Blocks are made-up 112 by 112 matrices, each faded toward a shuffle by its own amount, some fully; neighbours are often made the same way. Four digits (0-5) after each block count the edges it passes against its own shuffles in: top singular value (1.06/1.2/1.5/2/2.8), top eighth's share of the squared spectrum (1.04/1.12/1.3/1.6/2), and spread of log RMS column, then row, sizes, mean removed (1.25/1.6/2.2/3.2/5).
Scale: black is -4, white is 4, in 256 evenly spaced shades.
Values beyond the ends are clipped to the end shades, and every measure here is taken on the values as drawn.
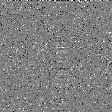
4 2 0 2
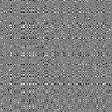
5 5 4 4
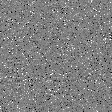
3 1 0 0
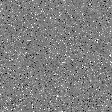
0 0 0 0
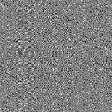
5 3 2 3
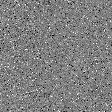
0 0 0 0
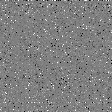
2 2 1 1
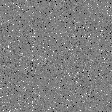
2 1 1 0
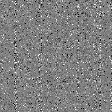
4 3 3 1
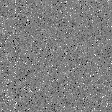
3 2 1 0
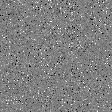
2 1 0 0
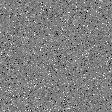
1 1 0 0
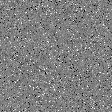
2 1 0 0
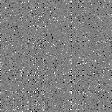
4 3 2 2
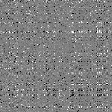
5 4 3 3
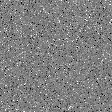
0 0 0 0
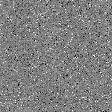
3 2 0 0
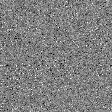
1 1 0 2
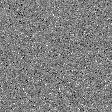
0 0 0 0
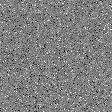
0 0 0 0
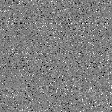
3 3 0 1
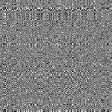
5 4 3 4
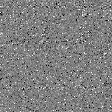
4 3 1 1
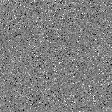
3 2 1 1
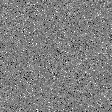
2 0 0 0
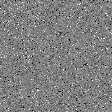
3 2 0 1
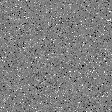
0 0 0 0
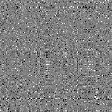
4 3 2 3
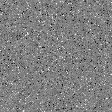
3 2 0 1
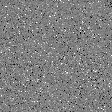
1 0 0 0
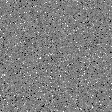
2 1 0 0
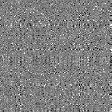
5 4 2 3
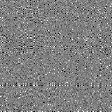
5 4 2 3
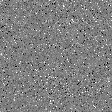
2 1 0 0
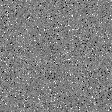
2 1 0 0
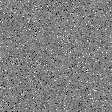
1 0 0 0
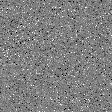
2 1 0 1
